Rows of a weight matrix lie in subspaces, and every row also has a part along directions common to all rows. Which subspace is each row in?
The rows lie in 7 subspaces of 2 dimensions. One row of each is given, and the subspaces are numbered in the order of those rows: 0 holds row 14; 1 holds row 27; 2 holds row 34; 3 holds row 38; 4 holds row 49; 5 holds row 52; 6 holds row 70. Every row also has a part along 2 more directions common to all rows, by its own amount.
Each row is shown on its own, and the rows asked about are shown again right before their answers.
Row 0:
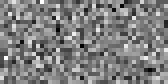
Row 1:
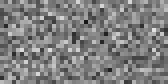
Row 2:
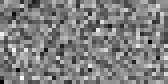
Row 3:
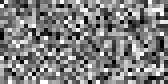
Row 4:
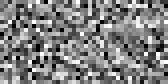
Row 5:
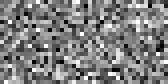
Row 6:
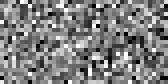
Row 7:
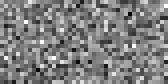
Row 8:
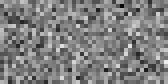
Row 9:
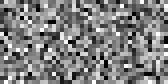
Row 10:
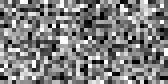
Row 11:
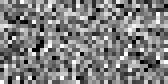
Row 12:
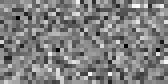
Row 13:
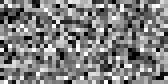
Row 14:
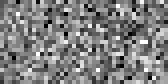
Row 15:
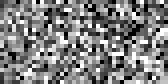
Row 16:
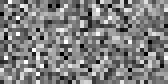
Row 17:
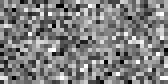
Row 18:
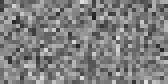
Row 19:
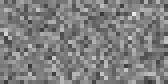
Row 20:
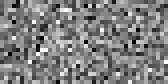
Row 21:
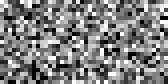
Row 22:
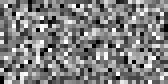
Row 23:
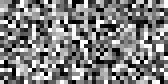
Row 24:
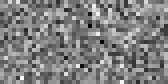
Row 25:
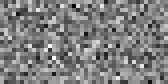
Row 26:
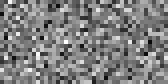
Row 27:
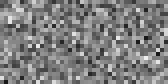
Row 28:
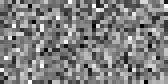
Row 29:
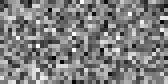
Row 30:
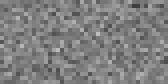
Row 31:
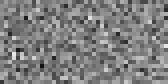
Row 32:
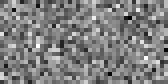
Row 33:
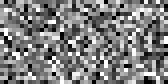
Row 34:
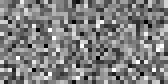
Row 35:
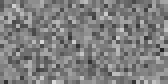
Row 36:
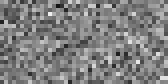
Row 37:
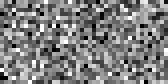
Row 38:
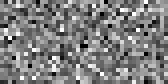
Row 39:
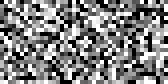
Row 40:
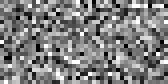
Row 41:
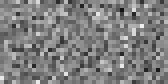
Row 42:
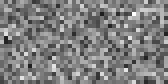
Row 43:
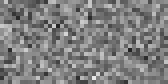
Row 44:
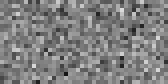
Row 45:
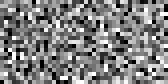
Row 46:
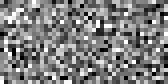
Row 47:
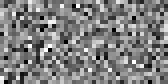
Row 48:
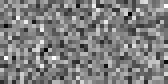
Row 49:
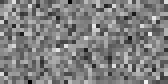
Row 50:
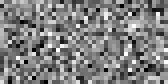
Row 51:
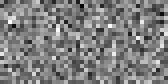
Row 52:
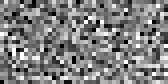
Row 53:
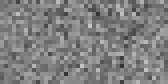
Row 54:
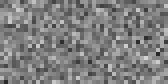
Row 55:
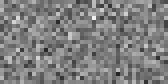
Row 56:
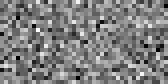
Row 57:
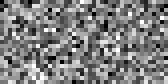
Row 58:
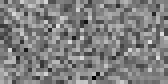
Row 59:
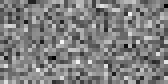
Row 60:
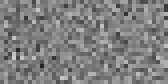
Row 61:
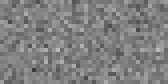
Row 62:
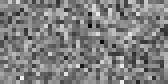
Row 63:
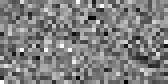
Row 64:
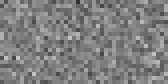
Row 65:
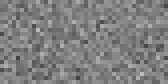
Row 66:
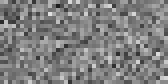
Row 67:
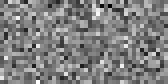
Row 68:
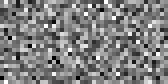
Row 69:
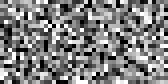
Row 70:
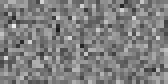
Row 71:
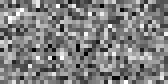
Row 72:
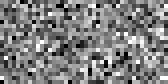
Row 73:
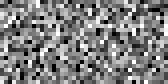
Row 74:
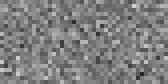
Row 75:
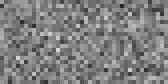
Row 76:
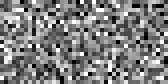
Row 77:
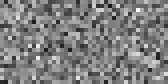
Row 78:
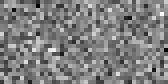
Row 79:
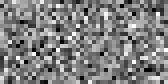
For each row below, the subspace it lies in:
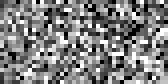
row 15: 0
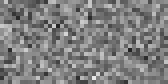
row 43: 5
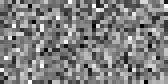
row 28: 4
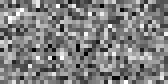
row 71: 3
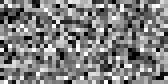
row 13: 3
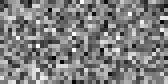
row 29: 1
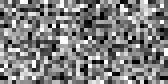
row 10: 4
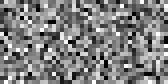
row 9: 3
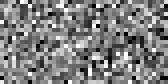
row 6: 4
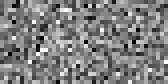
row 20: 0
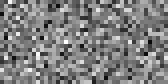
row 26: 0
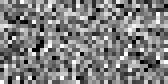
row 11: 6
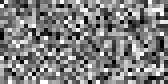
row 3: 6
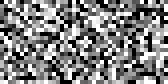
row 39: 3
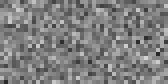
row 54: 1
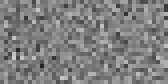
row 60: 5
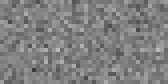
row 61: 2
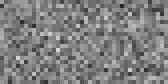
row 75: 6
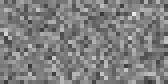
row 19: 3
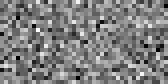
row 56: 2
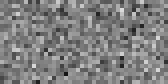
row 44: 0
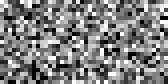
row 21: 1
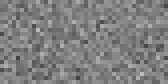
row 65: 2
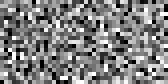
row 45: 5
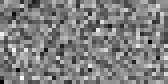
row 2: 5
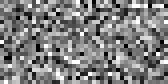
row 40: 2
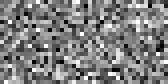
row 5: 2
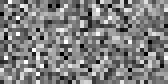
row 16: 0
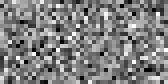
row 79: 6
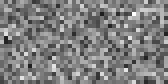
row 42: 3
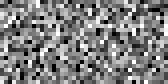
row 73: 6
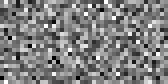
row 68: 3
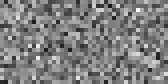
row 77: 3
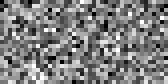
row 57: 1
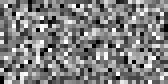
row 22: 3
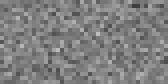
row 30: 2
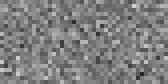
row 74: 2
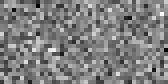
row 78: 4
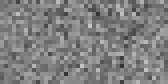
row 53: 0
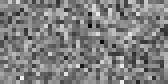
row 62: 0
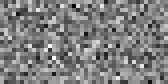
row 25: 3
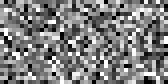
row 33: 3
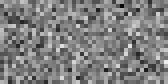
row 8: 6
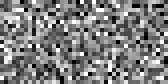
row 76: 2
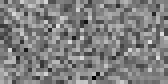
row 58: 5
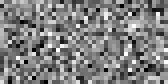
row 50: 6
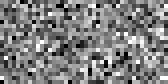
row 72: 4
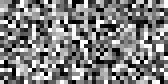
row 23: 2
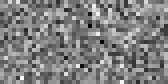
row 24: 0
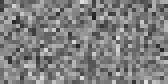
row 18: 1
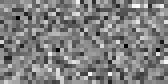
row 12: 2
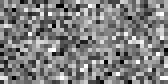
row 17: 4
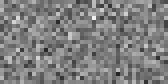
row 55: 1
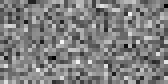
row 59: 1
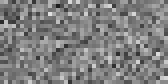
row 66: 4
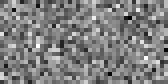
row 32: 4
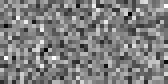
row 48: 1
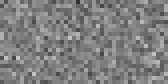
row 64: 6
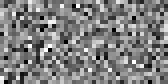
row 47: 3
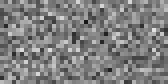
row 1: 5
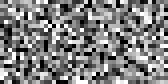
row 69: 5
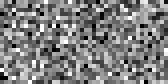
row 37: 4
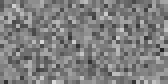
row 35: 1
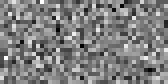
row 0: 6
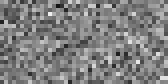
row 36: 4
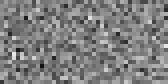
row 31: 5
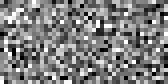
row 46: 5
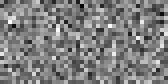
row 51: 6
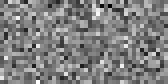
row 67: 0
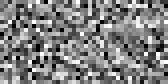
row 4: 2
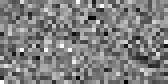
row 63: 5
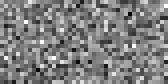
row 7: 1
